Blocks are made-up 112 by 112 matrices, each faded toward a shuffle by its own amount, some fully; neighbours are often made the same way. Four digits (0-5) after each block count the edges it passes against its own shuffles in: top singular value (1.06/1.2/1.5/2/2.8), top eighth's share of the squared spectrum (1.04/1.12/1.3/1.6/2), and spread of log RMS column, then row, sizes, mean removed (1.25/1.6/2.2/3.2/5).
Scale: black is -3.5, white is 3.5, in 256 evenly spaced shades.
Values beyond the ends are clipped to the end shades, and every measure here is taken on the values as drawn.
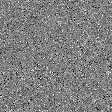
0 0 0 1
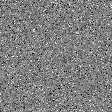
0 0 0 0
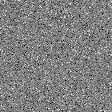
0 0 0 0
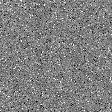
0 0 0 0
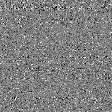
1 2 0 3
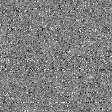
2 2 0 3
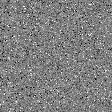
0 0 0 0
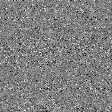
1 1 0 3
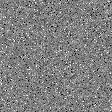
0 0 0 0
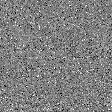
0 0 0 2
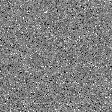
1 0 0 1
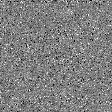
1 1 0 2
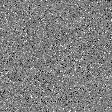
0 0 0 1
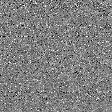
1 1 0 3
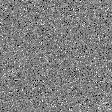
0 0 0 1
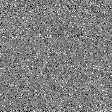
1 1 0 3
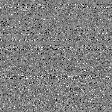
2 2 0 3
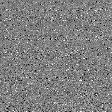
1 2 0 3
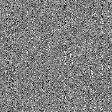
1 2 3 0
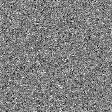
0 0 1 0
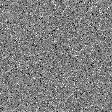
0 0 1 0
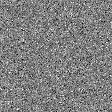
0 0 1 0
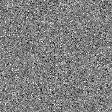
0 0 2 0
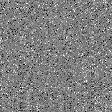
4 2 1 1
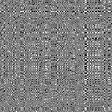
5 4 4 3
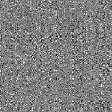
4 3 2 2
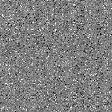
4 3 1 1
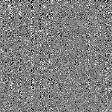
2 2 3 3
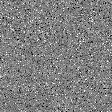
3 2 0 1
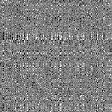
5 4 3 3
